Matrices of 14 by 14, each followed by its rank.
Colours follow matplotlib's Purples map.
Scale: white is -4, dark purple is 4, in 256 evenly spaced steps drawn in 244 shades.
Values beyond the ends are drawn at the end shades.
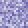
full rank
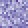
full rank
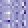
two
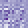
two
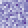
full rank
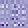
two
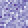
full rank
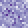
full rank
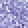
full rank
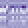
two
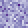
full rank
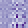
two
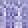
two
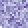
full rank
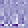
two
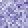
full rank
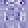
two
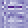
two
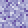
full rank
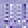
two
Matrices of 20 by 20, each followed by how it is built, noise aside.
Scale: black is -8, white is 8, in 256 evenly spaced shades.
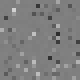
sparse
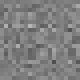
low rank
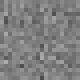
low rank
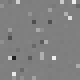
sparse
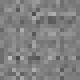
low rank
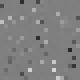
sparse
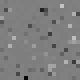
sparse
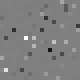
sparse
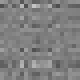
low rank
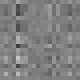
low rank
